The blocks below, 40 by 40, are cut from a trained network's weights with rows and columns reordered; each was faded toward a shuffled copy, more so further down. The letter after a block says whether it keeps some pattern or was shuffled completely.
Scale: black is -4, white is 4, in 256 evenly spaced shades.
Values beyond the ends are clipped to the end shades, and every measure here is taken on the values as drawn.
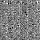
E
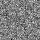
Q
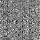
E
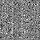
E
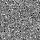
Q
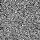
Q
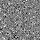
Q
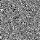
E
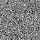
Q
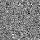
E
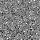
Q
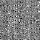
E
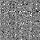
E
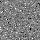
Q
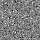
Q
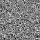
E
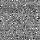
E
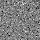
Q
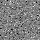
Q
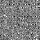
E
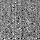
E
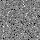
Q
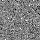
Q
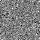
Q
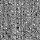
E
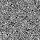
Q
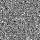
Q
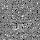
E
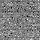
E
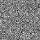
E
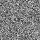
Q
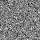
Q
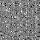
E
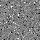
Q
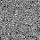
Q
